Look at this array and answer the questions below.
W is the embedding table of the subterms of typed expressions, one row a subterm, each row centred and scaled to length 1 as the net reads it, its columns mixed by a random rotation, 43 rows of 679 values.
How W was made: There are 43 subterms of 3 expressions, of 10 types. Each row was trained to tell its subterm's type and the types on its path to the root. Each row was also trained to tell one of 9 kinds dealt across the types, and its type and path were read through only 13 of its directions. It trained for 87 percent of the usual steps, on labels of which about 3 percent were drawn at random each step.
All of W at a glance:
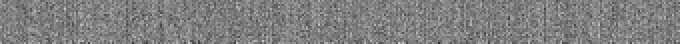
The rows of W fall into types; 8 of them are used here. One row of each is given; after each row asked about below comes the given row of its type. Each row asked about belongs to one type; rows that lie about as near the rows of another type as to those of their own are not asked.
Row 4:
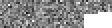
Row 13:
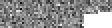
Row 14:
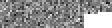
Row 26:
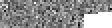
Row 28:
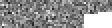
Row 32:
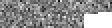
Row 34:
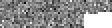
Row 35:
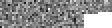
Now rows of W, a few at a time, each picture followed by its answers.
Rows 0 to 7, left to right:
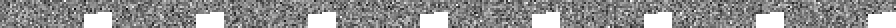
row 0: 28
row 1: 32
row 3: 13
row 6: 4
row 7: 26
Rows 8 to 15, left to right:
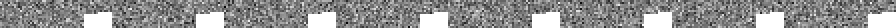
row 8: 14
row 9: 4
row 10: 14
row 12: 28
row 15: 14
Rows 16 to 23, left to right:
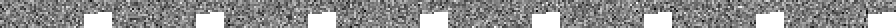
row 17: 13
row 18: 14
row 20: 4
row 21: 14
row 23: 4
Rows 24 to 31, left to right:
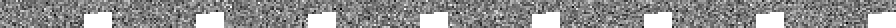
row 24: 28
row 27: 13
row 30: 32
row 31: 28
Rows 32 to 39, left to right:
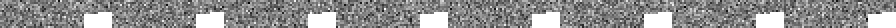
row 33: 13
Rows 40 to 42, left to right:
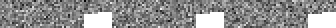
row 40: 28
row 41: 4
